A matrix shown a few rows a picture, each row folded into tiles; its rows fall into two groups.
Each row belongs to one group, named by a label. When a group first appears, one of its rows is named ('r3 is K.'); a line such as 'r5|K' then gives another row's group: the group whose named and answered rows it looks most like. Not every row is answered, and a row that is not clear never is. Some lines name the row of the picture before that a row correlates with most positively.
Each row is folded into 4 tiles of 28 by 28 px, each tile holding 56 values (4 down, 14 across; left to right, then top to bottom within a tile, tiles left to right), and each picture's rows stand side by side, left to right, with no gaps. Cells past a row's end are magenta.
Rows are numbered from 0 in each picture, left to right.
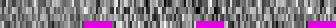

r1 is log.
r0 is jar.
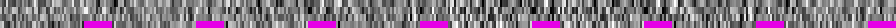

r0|jar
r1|jar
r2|log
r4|log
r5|log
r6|log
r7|jar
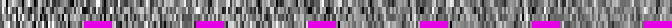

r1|jar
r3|log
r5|jar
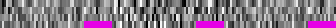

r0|jar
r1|log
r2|jar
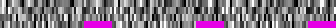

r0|log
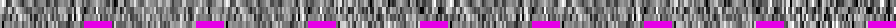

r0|log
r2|log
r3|log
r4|log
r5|log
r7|log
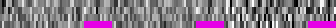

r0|jar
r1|jar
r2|log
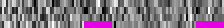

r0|log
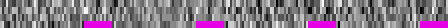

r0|jar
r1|jar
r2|log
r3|log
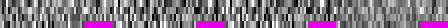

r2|log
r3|jar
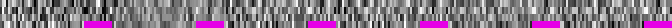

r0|log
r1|jar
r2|jar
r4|jar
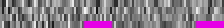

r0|jar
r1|jar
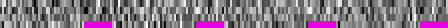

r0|log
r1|jar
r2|jar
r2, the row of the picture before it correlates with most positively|0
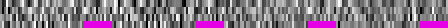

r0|jar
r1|log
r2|jar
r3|log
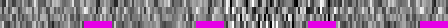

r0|jar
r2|log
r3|jar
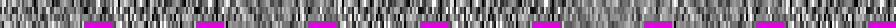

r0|log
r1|log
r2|log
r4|log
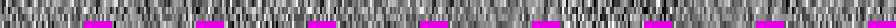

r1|log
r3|jar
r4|jar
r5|log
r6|jar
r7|jar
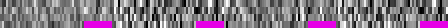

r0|jar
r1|log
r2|log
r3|log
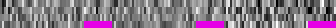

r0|jar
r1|jar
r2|log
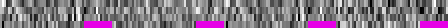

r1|jar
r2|log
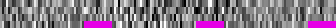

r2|jar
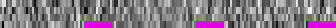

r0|log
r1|jar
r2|jar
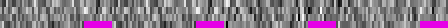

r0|jar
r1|jar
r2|log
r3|jar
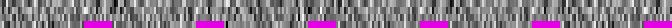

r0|jar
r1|jar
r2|log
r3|jar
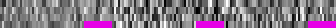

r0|jar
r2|log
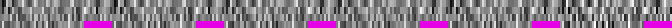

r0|jar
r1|jar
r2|jar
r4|jar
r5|jar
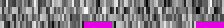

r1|log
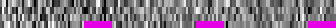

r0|log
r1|jar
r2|log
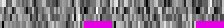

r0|log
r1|log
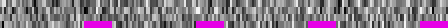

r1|jar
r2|jar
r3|jar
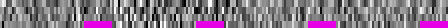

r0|log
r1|log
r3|jar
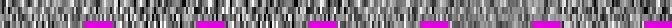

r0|jar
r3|jar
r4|jar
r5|log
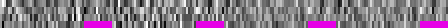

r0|log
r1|jar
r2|jar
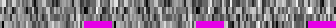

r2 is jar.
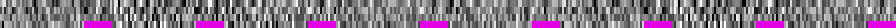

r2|jar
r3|jar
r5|log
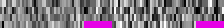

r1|log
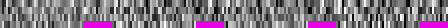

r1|log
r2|log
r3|log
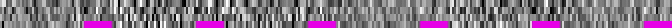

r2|log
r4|log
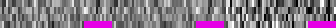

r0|jar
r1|jar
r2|log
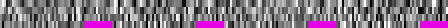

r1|log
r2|jar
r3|log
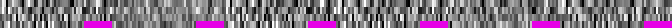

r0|log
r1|jar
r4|log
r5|log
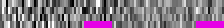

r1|jar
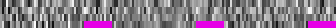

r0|jar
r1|jar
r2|jar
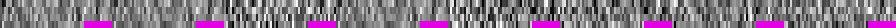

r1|jar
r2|jar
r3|jar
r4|log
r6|log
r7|jar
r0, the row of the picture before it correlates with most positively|1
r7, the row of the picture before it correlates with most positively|2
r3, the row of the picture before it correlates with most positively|1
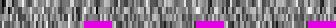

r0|jar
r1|jar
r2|jar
